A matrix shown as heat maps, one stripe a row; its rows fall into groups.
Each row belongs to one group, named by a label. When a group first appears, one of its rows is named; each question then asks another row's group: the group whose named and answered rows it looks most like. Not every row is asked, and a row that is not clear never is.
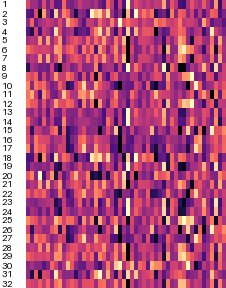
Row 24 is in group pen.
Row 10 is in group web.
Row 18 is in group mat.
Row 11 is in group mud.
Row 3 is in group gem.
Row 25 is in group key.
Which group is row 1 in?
pen
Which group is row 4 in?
mat
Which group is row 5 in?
key
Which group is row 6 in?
key
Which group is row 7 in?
key
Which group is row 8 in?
pen
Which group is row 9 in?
key
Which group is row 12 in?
key
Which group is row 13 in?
pen
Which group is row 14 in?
pen
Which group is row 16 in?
web
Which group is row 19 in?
pen
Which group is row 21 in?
key
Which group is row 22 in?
web
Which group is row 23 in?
pen
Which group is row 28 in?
key
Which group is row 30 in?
gem
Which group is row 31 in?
mat
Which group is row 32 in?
key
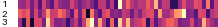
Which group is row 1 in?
pen
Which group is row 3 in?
mat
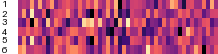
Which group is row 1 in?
key
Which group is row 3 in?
mat
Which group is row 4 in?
web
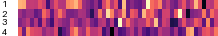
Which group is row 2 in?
gem
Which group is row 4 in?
web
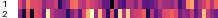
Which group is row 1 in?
web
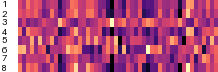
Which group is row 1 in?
web
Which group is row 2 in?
web
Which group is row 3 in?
gem
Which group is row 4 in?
web
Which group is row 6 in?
mud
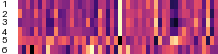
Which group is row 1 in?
pen
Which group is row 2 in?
pen
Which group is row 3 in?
pen
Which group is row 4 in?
pen
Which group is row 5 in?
key
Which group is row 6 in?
mat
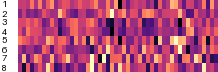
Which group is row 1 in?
key
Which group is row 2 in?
gem
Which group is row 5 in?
key
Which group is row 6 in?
gem
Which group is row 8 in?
mat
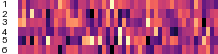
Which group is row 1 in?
gem
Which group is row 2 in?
mud
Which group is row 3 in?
mud
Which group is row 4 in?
pen
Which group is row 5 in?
mat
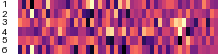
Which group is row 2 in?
mud
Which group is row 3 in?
key
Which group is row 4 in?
gem
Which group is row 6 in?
mud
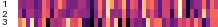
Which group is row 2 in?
gem
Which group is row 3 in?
mud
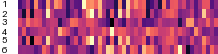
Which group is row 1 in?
mat
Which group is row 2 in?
mat
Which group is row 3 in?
web
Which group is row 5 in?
mat
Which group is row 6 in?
gem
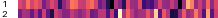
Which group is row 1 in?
web
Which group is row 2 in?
pen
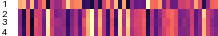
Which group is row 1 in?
mud
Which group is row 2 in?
mat
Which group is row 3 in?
mat
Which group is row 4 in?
mat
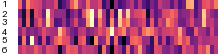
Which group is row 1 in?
web
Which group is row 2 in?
mat
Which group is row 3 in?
mat
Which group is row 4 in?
gem
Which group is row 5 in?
mud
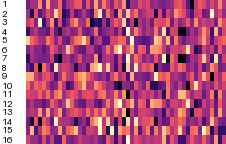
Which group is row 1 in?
key
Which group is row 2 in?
mat
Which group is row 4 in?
pen
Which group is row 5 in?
mud
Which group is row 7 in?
pen
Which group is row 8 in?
mat
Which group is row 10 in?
web
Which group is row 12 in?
gem
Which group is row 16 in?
pen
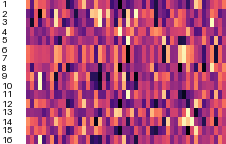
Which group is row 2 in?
mat
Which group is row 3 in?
mat
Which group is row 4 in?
gem
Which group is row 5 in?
pen
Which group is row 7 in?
key
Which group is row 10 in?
mud
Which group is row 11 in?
pen
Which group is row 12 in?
web
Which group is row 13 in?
gem
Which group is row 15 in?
web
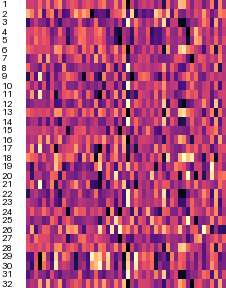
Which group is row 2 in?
mud
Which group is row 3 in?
pen
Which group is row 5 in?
web
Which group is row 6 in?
key
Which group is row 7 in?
key
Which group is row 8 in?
pen
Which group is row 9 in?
mud
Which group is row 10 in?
pen
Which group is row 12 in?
pen
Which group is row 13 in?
key
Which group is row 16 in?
key
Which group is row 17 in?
mud
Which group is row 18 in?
key
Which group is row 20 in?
gem
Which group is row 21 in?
mud
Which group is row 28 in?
key
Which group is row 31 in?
pen
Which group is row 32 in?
key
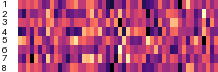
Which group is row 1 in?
web
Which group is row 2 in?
mat
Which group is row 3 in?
key
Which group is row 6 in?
pen
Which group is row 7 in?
mat
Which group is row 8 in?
web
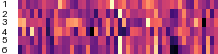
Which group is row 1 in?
gem
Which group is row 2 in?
pen
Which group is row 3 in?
mud
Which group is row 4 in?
mud
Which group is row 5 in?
pen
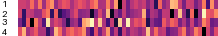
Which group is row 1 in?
key
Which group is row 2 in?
gem
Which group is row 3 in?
mat
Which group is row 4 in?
mud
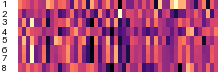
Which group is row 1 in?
key
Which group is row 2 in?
pen
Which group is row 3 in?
mud
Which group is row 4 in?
web
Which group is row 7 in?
mud
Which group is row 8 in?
web
